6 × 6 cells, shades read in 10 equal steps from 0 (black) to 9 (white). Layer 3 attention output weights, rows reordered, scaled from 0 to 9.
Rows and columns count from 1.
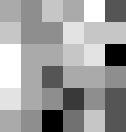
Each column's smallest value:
6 5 0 2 5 0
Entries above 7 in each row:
1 1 2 1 1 0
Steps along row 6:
down down up up down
